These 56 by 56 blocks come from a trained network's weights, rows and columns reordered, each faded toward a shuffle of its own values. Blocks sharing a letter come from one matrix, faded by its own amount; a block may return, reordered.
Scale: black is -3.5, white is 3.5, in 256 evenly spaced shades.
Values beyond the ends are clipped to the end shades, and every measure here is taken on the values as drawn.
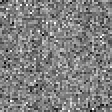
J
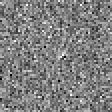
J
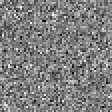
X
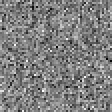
J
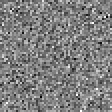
J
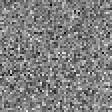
X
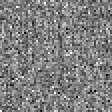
J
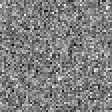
J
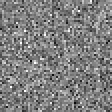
J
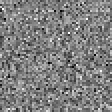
X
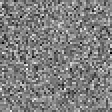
X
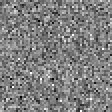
J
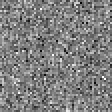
J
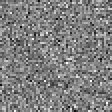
X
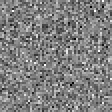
J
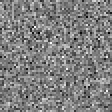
X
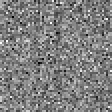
J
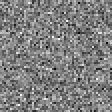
X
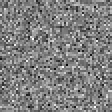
X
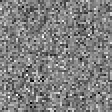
J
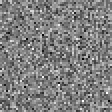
J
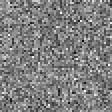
J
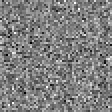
J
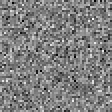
J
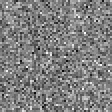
J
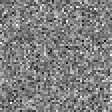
J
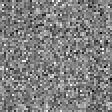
J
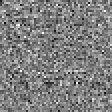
X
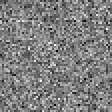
X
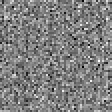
J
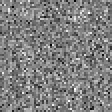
J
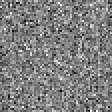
J
